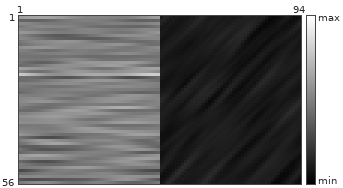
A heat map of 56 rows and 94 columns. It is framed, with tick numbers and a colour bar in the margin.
The table splits into one row of 2 panels. Panel 1,1: middling, streaked across. Panel 1,2: very low, slanting up to the right, faint in contrast.
